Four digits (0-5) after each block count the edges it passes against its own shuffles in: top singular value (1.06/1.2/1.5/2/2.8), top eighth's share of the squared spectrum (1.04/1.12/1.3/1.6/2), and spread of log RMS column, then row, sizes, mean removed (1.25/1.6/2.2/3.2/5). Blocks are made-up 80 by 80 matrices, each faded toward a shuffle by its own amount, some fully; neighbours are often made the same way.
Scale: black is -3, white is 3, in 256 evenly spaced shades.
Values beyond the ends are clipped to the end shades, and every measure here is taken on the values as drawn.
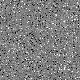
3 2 0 0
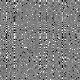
5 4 3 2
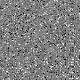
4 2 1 1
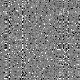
4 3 2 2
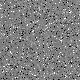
0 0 0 0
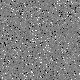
0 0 0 0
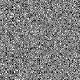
3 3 2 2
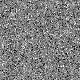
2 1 0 0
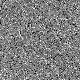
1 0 0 0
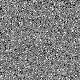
2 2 0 0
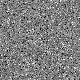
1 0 0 0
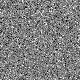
1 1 0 0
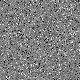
1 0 0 0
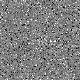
3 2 1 1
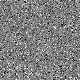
2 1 0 0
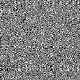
4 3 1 2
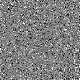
3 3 1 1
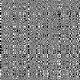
5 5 4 3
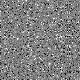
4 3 1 1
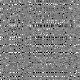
5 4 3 3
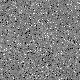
1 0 0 0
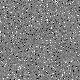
0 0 0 0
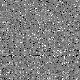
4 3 1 2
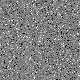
1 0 0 0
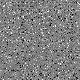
3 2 0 1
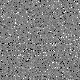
3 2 0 1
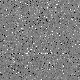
2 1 0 0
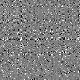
4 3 1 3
